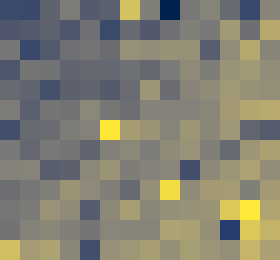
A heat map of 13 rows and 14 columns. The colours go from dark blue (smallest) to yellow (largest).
Odd rows or columns: none. Grain: fine. Ninth with the highest average: bottom right. Stripes: none. Slope: up to the bottom right.
